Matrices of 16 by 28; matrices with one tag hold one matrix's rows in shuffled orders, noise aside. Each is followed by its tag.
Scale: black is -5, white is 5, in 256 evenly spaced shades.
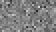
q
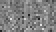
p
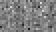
p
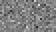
q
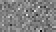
q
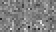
p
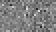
q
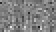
p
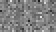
p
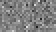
q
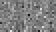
p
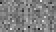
p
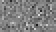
q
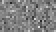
q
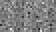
p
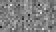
p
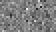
q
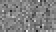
q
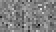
p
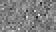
q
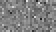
q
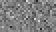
q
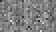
p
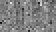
p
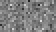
p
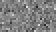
q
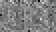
p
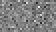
q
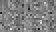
p
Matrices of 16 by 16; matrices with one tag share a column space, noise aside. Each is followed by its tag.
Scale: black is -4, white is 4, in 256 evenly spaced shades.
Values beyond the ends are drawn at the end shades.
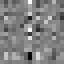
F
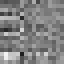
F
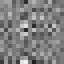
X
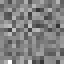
X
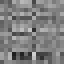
F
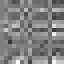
X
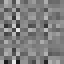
X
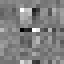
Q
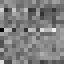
Q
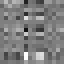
F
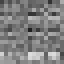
F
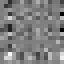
F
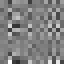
X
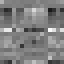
Q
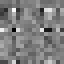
Q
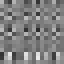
F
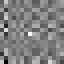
X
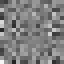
X
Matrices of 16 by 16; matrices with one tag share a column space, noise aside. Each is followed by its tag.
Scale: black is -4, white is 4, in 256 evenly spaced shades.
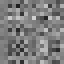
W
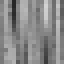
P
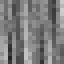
P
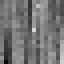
P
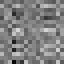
W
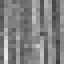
P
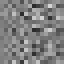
W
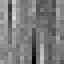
P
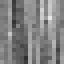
P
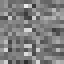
W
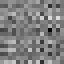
W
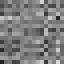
W
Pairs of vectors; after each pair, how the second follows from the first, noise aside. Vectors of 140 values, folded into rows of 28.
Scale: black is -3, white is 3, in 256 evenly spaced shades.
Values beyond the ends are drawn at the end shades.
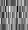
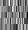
shuffled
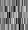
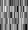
shuffled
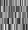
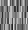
shuffled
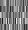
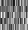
shuffled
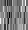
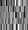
shuffled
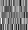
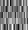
shuffled
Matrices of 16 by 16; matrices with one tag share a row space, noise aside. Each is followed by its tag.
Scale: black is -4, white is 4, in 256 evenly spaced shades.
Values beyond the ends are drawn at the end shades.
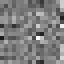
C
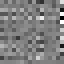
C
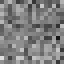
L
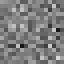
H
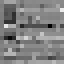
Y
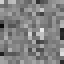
C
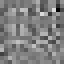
H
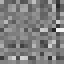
H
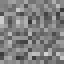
L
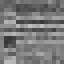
Y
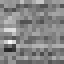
Y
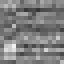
Y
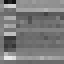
Y
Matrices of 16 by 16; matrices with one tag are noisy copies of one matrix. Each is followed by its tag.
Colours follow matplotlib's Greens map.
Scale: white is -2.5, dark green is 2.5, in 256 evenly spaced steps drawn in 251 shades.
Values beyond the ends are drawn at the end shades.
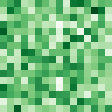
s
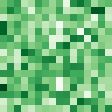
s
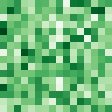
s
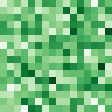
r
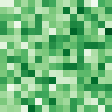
r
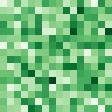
r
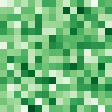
r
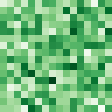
r
